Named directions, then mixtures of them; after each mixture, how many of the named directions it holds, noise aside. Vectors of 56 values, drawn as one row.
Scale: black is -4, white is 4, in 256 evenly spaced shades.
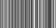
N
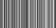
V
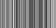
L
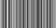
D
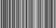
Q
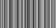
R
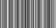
three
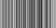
two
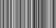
three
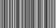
three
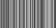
three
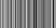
two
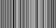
two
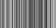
one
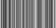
two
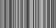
two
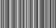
one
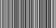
two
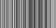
one
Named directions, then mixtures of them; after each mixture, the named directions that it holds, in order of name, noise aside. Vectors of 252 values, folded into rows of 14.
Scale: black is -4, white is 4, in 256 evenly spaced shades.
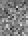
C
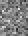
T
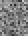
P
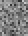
P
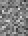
T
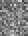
P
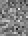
C, T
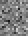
T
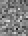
C, T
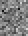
T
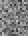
P, T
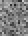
P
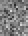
C, P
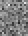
C, P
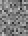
P, T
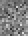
C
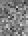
C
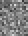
P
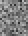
P, T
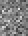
T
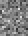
T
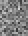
P, T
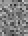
P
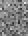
C, P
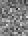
C, T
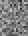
P, T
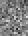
C, T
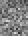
C, T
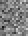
T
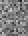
P, T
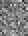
P
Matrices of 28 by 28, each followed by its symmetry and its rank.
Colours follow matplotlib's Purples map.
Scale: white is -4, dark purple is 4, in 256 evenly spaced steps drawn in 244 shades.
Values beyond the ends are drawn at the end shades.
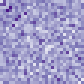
symmetric, full rank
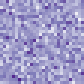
antisymmetric, full rank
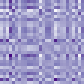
antisymmetric, rank two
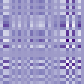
neither, rank one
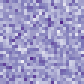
antisymmetric, full rank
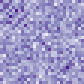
symmetric, full rank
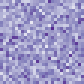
neither, full rank
